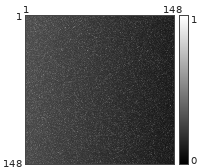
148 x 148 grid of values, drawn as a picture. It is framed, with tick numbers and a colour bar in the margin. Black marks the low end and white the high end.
No single row or column stands out from its neighbours. Fine speckle covers the field. Values rise toward the left. On average the colour sits 20% of the way up the scale.
